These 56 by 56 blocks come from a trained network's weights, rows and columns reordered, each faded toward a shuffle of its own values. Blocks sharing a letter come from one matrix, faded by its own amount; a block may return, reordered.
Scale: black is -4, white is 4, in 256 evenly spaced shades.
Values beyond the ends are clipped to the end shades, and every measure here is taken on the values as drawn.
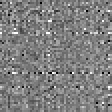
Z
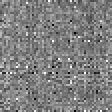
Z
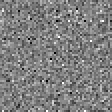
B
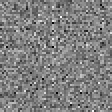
B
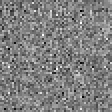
B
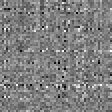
Z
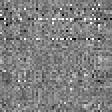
Z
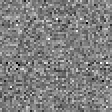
B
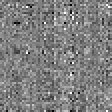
Z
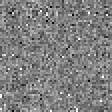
B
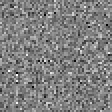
B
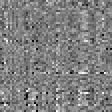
Z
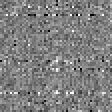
Z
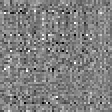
Z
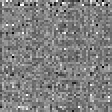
Z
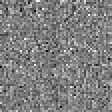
B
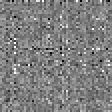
Z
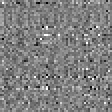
Z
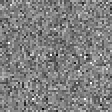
B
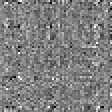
Z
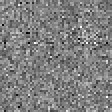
B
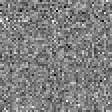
B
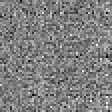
B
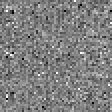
B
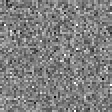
B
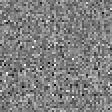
B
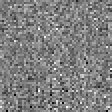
B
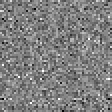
B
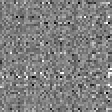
Z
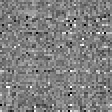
Z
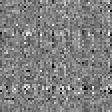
Z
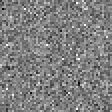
B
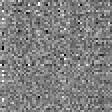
Z
